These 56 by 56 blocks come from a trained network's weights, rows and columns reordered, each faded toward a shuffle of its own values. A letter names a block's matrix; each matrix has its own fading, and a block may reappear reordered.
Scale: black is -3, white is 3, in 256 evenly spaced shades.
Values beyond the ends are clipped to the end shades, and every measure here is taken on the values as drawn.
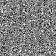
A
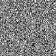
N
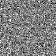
A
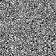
A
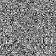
N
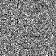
A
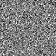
A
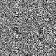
N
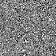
A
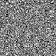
A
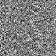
N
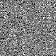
A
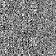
N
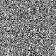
A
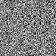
N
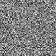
N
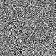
N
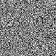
N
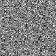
A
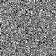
A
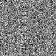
N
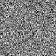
N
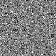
A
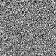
N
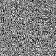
N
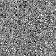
A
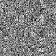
N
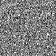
A
